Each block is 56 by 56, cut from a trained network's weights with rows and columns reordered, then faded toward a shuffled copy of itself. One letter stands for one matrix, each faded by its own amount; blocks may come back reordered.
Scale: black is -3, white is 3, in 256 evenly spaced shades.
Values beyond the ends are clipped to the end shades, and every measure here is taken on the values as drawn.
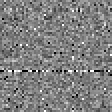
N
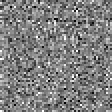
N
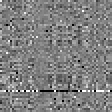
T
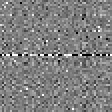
T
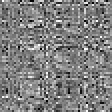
T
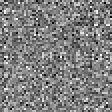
N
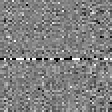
T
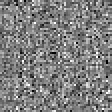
N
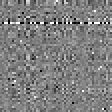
T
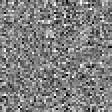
N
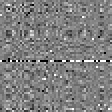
T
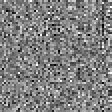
N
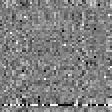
T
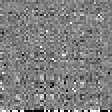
T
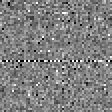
N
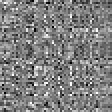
T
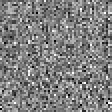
N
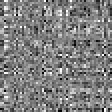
T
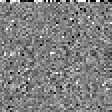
N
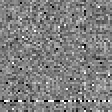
N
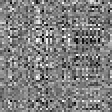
T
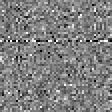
N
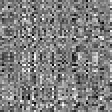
T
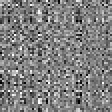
T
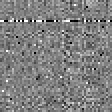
T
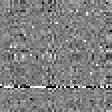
T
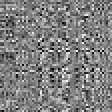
T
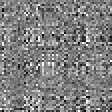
T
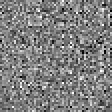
N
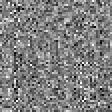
N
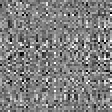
T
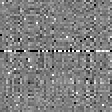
T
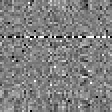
T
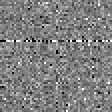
N
